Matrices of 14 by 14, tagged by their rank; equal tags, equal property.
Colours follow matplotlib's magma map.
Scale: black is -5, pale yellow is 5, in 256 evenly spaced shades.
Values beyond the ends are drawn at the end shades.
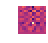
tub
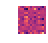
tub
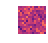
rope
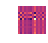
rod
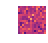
rope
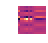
rod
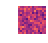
rope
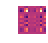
rod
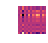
rod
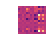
tub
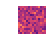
rope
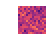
rope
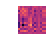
tub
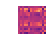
tub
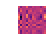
tub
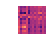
tub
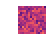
rope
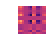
rod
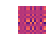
rod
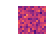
rope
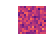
rope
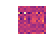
tub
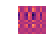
rod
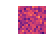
rope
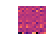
tub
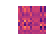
tub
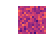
rope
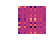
rod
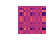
rod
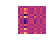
rod
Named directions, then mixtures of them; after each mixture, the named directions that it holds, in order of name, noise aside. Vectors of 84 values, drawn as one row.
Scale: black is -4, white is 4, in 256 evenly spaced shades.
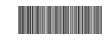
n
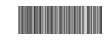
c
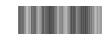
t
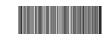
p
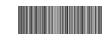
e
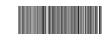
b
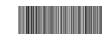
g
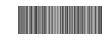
e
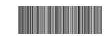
n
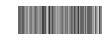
b, e, t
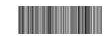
g, n, t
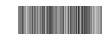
n, t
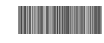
g, p, t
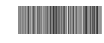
e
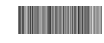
n, t
